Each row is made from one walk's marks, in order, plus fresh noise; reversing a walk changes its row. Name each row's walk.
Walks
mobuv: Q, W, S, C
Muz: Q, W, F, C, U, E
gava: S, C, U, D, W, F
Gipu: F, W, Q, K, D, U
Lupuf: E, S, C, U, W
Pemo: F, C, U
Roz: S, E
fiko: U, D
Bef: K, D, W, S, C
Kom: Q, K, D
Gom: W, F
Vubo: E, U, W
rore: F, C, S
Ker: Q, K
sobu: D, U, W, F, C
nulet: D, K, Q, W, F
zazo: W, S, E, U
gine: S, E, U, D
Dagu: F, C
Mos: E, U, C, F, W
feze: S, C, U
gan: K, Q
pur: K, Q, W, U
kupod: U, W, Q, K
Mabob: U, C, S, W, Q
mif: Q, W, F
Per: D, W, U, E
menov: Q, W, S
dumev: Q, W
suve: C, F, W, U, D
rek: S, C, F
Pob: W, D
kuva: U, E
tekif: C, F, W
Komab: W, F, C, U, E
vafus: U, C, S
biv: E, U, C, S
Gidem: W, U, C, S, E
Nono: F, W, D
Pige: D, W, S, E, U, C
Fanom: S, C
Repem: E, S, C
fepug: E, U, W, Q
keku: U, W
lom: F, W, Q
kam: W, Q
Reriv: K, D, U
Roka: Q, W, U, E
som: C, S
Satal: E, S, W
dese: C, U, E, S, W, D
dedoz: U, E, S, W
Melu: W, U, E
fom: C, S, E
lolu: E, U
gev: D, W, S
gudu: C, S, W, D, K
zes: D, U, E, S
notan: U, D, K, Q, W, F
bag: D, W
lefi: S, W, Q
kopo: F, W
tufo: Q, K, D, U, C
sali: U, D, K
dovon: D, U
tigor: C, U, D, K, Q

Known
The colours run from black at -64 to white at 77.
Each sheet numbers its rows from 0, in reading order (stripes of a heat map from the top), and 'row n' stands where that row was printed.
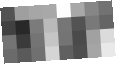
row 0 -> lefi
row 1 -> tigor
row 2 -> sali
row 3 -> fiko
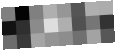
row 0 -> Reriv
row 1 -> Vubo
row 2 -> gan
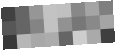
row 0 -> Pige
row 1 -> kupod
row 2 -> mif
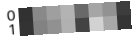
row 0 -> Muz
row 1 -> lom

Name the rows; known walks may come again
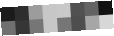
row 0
Lupuf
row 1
sali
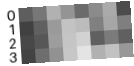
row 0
Ker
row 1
Pige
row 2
gine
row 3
Pob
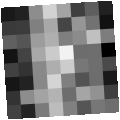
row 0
biv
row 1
rore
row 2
nulet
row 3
Satal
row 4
gudu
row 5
Mos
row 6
Muz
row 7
tigor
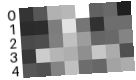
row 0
Roz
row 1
kuva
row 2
Mabob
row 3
dumev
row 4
notan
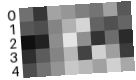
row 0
gan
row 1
feze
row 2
lolu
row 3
kopo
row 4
bag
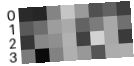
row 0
dese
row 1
tufo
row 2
lom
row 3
Reriv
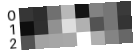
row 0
Pemo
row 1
Vubo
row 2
lefi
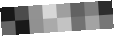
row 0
fepug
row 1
Bef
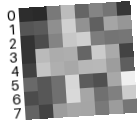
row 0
suve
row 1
zes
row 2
Gidem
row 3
mif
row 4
menov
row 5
fiko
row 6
keku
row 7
pur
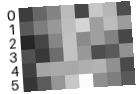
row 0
Nono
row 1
gev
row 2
Komab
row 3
vafus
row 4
mobuv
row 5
zazo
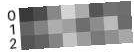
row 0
dedoz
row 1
Kom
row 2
kupod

